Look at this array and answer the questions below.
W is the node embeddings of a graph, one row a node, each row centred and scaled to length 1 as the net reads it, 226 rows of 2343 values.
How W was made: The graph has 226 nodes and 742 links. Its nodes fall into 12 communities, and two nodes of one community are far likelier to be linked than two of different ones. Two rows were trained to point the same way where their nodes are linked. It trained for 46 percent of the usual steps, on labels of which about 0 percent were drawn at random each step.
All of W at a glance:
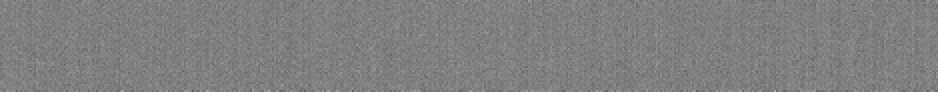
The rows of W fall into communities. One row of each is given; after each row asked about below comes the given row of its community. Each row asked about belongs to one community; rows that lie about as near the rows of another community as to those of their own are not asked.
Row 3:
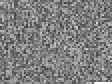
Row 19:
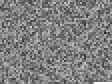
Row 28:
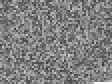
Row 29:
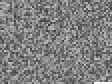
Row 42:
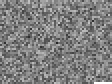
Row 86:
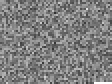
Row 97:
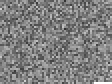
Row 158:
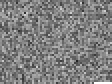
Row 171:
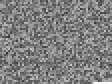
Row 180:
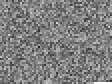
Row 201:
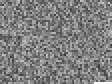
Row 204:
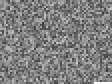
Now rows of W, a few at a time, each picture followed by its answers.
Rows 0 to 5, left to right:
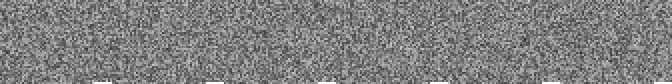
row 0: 42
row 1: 42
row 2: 180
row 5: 97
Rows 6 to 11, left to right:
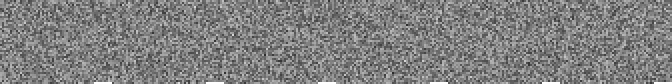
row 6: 19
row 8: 180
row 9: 171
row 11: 29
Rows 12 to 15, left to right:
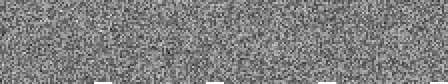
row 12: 29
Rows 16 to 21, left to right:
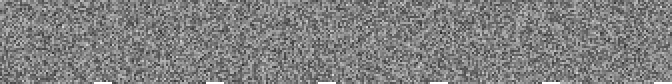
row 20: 171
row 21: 97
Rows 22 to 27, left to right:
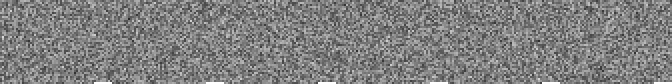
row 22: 158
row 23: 180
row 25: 3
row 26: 28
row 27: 42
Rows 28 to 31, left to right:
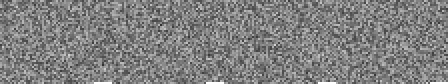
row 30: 180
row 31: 28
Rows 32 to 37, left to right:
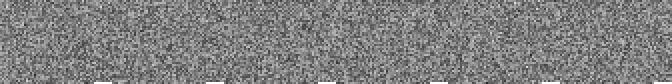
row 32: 19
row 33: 42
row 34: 3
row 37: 204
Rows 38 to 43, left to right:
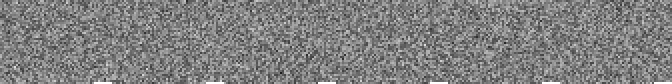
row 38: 97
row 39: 180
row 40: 3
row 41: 204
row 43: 28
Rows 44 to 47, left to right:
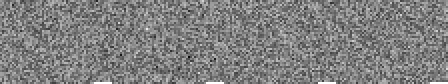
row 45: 158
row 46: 86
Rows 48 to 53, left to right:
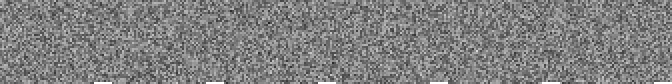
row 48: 171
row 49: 42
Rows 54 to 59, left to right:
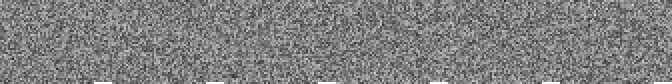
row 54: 29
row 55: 180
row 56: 42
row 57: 97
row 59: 29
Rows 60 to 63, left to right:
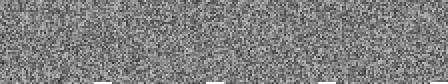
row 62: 28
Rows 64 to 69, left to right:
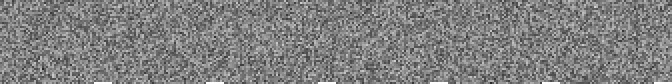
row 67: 86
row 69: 29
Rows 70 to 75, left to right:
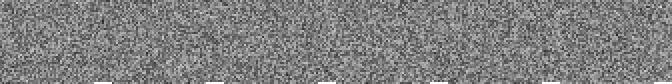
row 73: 204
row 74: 29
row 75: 97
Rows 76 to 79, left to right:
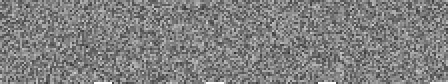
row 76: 171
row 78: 86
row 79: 204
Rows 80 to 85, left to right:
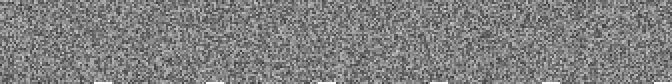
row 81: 28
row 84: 180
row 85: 86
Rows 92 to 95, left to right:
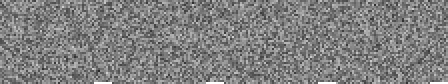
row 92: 19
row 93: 180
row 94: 171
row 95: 28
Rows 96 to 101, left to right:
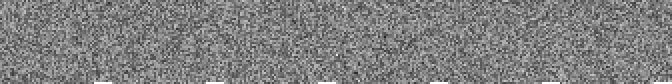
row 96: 29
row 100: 3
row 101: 204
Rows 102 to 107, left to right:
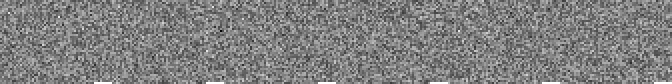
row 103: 19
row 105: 19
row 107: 204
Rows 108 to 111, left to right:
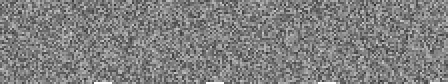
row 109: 86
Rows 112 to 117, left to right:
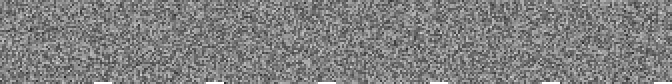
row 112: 204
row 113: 28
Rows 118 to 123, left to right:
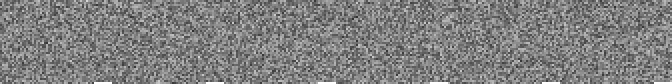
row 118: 171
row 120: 3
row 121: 180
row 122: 171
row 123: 3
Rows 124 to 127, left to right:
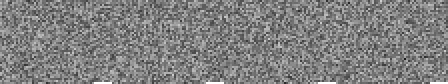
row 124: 19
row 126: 28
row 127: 86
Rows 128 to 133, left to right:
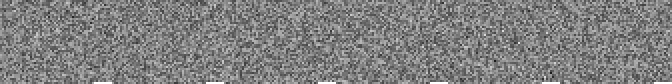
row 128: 19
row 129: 3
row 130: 171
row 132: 201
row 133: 19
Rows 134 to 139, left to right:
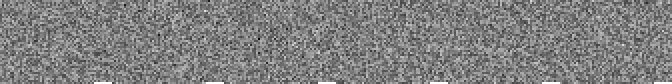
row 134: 204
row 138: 204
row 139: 3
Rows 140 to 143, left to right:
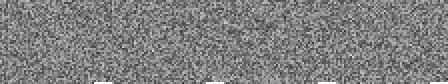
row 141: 28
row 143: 171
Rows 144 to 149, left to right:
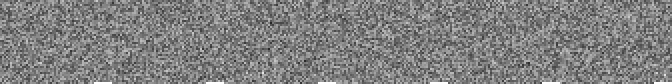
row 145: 180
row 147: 97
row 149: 86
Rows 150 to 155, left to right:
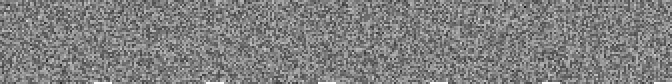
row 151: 204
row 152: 86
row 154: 158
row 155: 42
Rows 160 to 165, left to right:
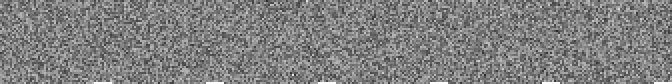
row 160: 28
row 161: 171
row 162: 180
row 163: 28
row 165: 42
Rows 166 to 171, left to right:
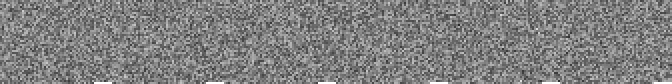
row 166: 29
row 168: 86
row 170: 97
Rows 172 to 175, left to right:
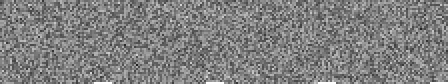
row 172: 19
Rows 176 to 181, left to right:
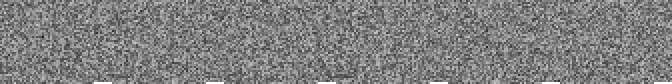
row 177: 42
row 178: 201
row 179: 42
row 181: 171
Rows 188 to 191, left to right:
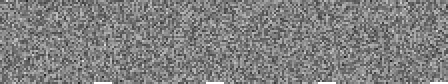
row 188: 3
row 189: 171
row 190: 19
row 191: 180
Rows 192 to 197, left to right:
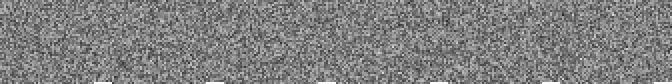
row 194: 28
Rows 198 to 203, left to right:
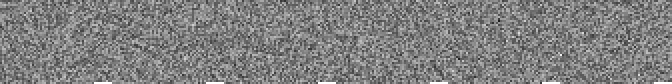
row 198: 171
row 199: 86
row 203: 3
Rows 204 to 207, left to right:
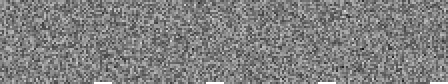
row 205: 158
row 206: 19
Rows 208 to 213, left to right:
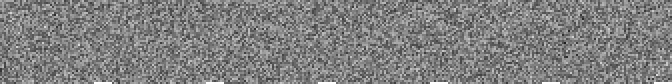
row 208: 180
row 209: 180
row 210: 42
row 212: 171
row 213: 42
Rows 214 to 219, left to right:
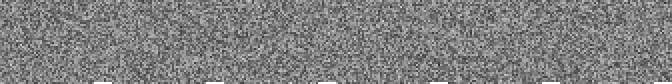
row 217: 19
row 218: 42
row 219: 201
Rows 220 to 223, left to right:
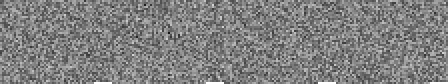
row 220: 19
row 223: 19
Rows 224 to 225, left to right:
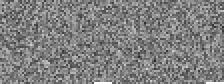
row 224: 86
